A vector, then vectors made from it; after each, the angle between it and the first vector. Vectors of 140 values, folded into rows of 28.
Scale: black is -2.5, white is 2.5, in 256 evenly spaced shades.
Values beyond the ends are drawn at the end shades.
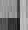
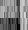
nearly parallel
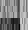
nearly parallel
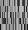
orthogonal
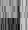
nearly parallel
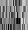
partly aligned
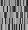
orthogonal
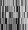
partly aligned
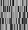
orthogonal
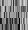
partly aligned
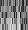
partly opposed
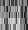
partly opposed
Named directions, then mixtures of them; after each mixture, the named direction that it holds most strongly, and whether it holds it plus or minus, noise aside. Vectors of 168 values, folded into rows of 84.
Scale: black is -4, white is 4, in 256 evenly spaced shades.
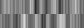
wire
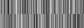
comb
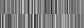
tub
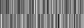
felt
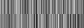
comb, plus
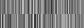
tub, plus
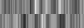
wire, minus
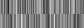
comb, plus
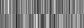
comb, minus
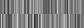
tub, plus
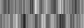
wire, minus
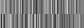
tub, minus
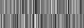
tub, minus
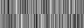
comb, plus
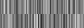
comb, minus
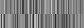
tub, minus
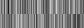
comb, plus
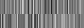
tub, plus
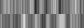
wire, plus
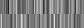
felt, plus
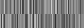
tub, minus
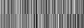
comb, plus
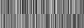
comb, plus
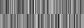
felt, plus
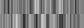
wire, minus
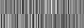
tub, minus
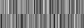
felt, minus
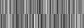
comb, minus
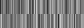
felt, plus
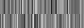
tub, plus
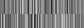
tub, plus
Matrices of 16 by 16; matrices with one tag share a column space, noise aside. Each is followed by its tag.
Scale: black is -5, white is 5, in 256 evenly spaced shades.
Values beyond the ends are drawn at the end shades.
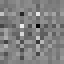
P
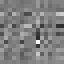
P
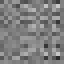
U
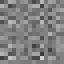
U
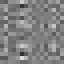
U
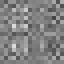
U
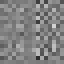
U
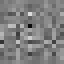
P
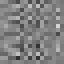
U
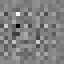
P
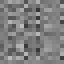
U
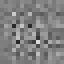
P
